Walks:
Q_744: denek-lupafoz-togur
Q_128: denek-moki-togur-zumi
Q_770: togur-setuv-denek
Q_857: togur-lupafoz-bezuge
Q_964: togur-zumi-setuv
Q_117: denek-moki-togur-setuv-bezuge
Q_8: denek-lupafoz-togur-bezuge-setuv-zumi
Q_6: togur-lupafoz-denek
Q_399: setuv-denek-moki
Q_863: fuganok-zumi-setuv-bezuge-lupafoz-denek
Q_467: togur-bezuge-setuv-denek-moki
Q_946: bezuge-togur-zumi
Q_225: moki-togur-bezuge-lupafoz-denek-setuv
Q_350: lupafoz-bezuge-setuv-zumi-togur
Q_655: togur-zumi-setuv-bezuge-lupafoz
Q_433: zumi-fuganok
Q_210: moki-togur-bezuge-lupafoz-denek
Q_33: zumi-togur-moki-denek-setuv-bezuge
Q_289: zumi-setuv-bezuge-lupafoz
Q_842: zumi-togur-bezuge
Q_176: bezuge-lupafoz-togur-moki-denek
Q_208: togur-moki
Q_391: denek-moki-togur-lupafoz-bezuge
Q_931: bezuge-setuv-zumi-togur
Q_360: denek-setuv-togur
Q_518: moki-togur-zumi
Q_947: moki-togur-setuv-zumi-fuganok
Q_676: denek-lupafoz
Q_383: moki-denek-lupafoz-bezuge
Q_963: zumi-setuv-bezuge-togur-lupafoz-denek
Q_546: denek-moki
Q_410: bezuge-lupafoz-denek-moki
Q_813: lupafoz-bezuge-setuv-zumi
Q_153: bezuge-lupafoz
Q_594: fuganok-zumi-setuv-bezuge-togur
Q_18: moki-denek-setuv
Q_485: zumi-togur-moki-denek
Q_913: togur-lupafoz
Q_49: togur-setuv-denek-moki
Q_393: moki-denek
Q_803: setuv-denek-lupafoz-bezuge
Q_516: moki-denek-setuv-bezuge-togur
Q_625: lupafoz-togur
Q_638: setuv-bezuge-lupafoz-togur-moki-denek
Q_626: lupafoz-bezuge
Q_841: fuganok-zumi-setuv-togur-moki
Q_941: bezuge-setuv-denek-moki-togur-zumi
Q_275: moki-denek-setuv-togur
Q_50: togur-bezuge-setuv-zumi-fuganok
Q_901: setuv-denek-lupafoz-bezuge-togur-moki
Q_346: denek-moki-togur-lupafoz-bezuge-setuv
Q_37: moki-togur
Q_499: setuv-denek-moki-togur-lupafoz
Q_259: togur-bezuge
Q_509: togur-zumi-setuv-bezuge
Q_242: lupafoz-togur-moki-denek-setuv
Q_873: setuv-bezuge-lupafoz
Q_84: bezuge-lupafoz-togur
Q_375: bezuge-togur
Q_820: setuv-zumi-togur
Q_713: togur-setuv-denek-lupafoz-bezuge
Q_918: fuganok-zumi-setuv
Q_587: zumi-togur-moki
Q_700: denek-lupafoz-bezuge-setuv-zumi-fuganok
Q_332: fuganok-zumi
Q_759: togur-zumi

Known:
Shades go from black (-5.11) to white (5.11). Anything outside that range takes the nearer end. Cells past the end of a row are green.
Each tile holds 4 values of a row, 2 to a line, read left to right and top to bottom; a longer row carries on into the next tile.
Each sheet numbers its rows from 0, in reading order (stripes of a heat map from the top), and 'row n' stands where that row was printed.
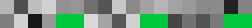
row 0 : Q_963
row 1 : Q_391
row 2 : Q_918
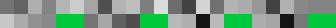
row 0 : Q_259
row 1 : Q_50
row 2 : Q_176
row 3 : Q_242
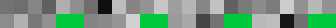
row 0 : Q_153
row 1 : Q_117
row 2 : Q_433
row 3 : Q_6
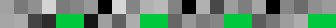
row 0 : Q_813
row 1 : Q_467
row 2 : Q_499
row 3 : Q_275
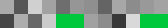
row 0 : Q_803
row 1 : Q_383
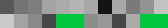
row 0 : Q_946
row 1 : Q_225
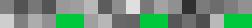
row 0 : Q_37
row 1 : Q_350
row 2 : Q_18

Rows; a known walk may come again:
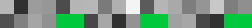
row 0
Q_594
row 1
Q_700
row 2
Q_813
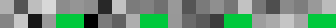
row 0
Q_963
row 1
Q_399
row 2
Q_947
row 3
Q_375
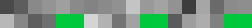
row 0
Q_128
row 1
Q_842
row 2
Q_873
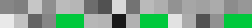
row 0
Q_857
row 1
Q_176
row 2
Q_626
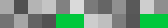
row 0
Q_50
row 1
Q_913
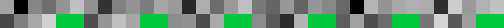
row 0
Q_516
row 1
Q_360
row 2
Q_225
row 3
Q_393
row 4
Q_941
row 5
Q_713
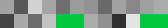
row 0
Q_803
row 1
Q_383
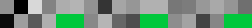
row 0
Q_467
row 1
Q_655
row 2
Q_587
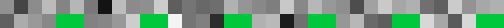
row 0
Q_931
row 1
Q_117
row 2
Q_518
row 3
Q_6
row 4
Q_8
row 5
Q_391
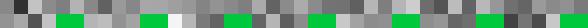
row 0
Q_346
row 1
Q_84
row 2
Q_625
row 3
Q_289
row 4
Q_259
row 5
Q_208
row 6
Q_546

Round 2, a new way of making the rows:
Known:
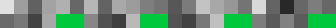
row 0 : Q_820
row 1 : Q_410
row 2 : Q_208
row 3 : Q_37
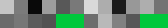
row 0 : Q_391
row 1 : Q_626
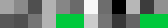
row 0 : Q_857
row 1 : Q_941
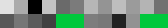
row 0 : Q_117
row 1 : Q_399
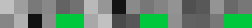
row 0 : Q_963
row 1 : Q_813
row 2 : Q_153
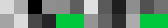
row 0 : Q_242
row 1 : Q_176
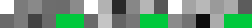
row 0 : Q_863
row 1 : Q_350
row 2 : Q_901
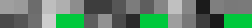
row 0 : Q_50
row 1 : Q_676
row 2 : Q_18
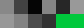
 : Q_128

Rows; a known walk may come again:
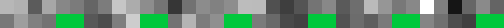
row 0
Q_842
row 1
Q_208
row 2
Q_433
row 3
Q_393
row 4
Q_546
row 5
Q_275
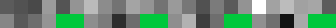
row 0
Q_759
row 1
Q_873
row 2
Q_485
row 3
Q_901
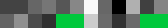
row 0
Q_676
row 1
Q_941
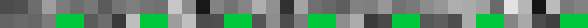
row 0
Q_913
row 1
Q_6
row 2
Q_813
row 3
Q_360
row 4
Q_289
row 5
Q_49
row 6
Q_33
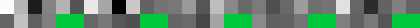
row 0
Q_350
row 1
Q_117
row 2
Q_964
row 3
Q_153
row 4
Q_37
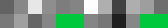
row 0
Q_587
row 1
Q_803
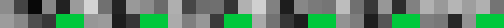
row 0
Q_128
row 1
Q_499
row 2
Q_332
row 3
Q_18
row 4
Q_8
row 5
Q_399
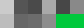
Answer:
Q_946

